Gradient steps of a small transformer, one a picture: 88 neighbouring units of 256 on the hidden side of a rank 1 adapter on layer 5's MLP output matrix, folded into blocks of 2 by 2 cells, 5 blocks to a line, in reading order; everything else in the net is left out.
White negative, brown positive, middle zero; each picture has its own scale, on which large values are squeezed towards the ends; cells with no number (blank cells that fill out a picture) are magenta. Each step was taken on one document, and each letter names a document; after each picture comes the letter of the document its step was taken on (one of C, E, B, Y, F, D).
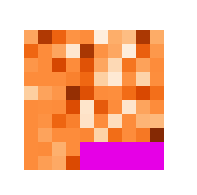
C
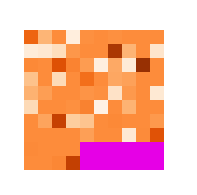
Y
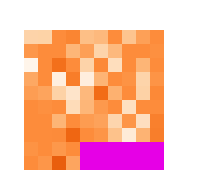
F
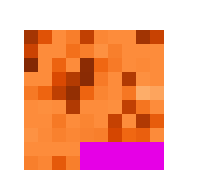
F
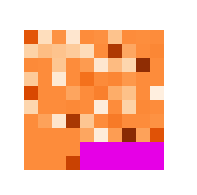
Y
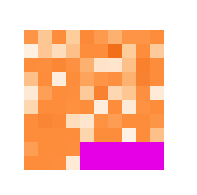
Y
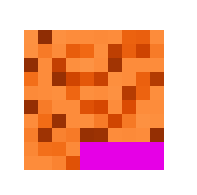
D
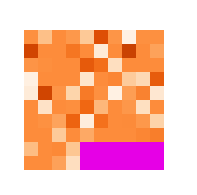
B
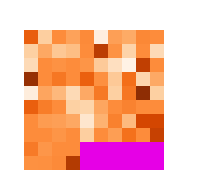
Y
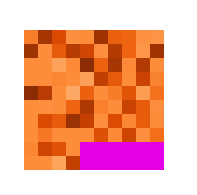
C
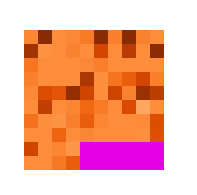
B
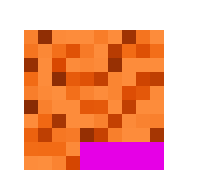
D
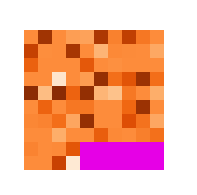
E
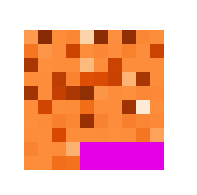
E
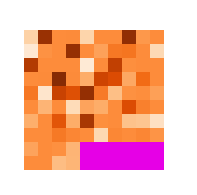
E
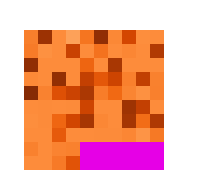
E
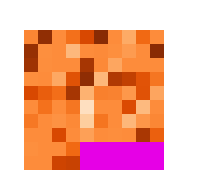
E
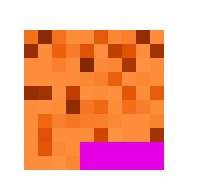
C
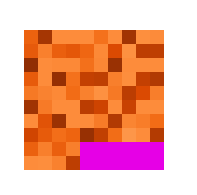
D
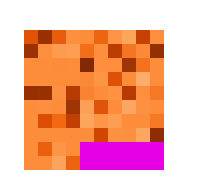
C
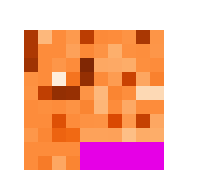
F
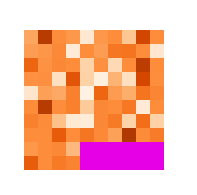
E
